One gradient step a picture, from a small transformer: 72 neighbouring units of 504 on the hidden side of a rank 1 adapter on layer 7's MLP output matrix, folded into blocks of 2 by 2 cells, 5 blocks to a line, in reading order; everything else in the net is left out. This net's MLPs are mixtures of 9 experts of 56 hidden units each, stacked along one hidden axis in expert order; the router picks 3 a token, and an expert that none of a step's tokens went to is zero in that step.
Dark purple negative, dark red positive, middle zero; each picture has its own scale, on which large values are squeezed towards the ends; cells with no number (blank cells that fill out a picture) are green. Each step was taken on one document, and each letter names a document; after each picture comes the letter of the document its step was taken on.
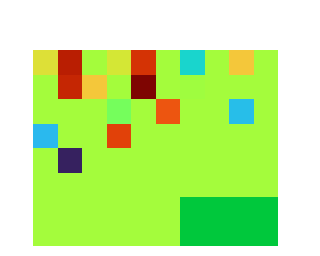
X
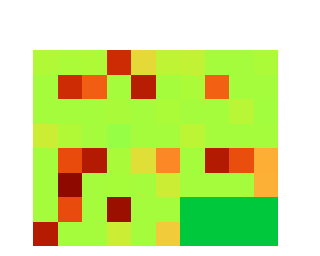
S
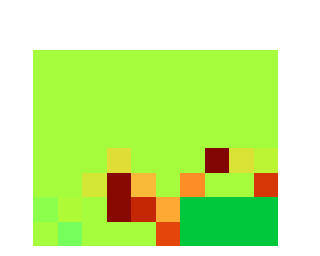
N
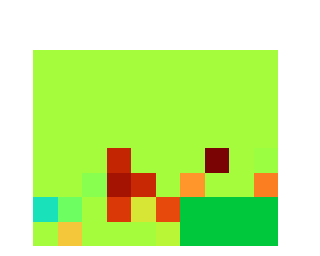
N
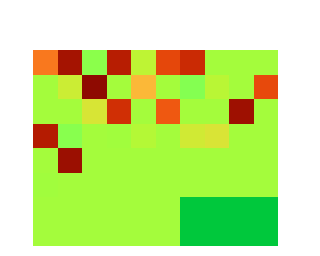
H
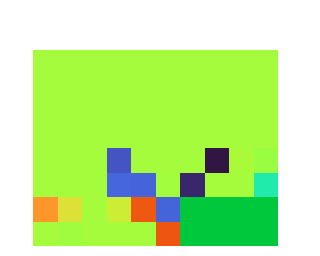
N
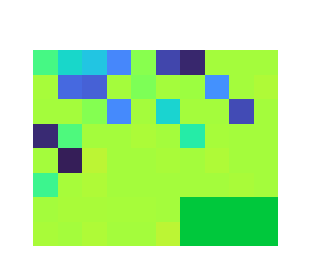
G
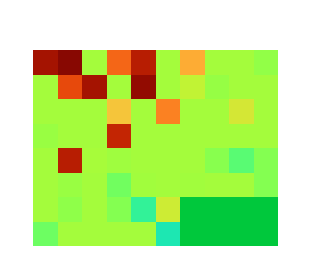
X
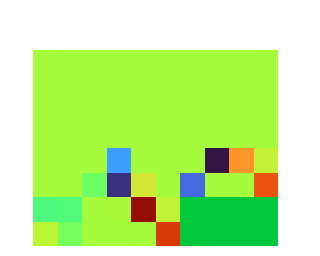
N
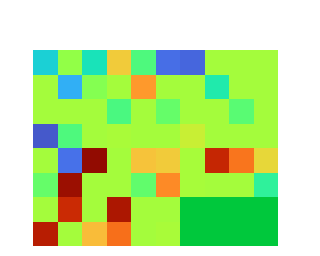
S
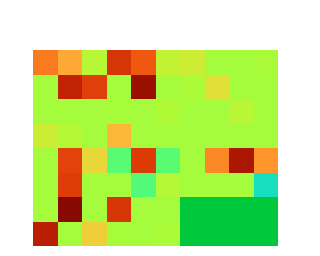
S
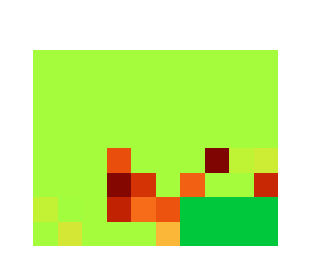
N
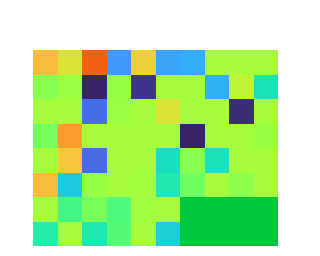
G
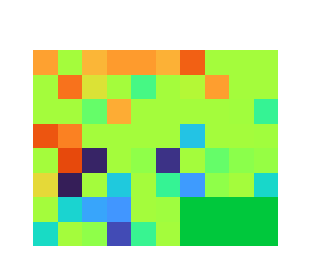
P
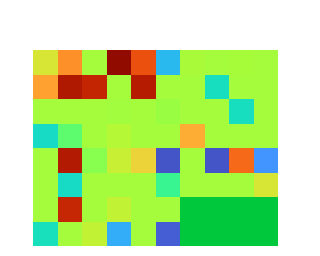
S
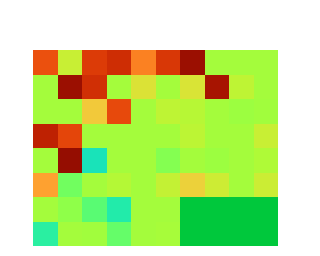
P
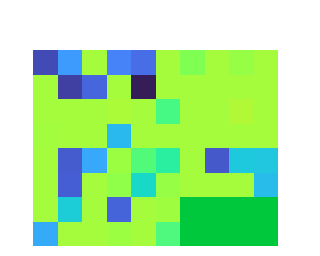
X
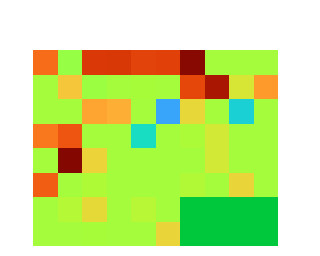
H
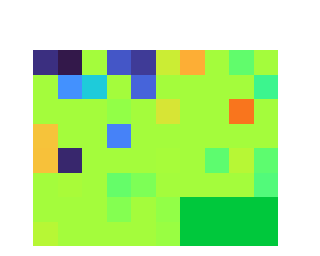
X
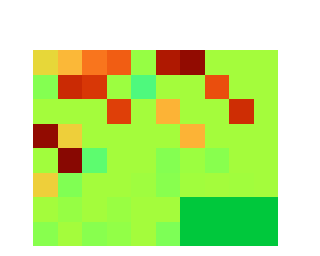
G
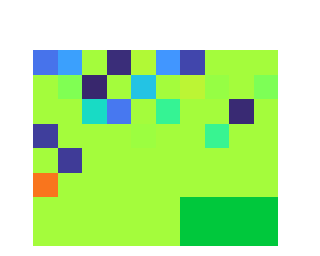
H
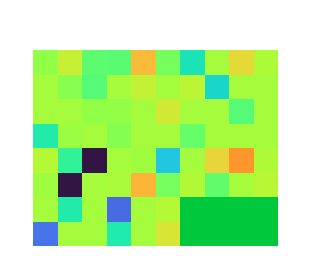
X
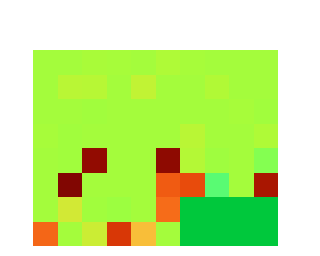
P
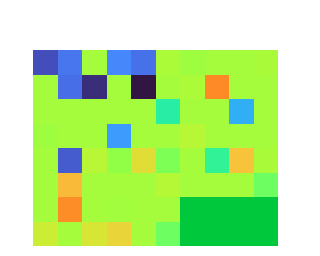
S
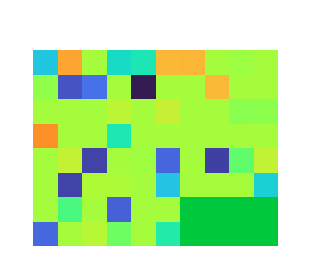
S
